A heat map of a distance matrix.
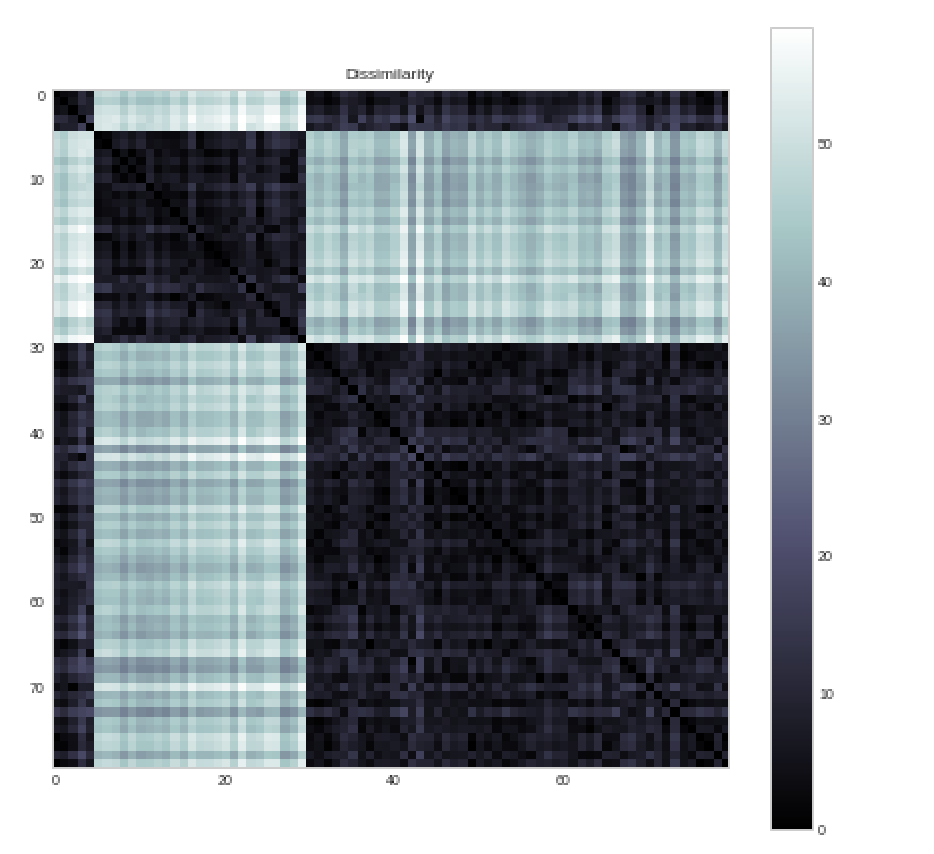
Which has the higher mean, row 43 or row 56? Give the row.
43
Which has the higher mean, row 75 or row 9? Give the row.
9
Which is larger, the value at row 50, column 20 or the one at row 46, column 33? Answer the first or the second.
the first
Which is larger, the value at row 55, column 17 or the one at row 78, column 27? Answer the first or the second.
the first
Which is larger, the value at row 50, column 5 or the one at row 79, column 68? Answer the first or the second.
the first
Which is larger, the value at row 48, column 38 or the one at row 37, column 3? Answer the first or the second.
the second
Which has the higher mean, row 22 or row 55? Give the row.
22
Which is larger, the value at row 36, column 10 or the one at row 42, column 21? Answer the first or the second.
the first
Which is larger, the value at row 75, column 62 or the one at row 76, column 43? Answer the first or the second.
the second
